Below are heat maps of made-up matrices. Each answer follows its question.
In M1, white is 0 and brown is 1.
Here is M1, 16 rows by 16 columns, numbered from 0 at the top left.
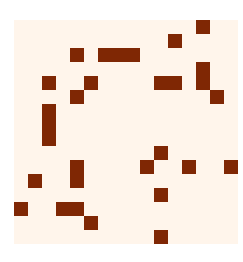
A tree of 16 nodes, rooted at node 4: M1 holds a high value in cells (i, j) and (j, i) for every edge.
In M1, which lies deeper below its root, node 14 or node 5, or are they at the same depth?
node 14
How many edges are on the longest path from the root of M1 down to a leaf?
2
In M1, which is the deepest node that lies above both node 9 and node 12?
10
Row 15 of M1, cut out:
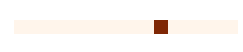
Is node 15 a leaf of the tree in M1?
yes
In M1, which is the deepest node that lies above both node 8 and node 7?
2
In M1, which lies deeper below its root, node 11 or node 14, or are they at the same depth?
node 14
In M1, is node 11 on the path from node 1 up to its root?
yes
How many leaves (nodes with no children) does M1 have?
10
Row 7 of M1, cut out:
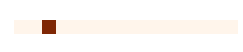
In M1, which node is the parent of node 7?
2
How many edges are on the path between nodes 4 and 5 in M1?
1
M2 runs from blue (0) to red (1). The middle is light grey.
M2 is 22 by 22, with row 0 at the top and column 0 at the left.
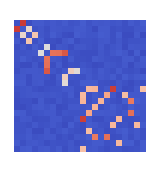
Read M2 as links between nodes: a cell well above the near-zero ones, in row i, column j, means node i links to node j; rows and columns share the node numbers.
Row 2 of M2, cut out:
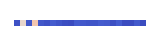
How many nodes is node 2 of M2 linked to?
2
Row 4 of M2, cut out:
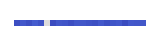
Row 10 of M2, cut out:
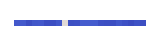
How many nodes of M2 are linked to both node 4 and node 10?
0
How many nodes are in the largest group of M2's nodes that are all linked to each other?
2
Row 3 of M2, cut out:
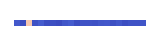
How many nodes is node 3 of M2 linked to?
1
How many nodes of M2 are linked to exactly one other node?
11
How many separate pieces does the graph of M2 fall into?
3
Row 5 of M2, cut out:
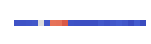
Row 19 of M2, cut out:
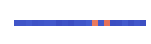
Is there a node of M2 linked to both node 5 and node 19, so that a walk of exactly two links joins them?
no
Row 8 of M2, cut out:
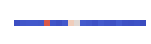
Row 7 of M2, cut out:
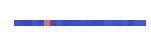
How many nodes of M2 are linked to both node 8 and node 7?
1
